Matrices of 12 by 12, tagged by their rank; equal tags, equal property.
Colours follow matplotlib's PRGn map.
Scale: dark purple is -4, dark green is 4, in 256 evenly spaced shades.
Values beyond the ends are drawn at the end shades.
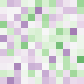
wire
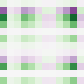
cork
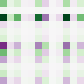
cork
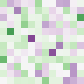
wire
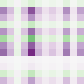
cork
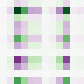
cork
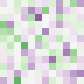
wire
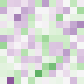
wire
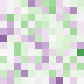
wire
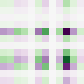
cork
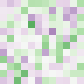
wire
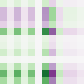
cork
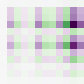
cork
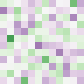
wire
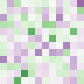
wire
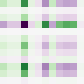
cork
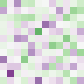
wire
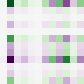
cork
